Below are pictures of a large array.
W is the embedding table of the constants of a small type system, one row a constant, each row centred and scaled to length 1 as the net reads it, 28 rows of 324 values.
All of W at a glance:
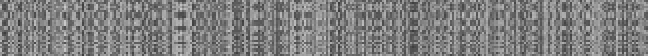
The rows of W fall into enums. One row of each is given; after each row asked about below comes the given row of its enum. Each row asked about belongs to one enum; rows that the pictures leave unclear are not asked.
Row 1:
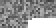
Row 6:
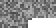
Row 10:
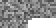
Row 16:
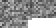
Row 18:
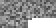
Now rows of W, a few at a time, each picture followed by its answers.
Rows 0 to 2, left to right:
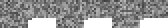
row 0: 6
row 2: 16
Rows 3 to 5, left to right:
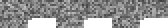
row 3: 10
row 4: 16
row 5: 1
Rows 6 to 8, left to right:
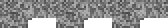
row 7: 6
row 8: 6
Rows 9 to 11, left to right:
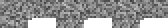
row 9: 18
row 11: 10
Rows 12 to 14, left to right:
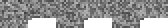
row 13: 6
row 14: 6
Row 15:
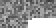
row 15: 1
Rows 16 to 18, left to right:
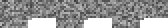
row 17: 10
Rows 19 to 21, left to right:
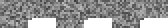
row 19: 18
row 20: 10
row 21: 6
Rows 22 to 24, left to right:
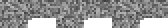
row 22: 10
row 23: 1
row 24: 10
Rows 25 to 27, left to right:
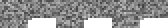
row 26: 18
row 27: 16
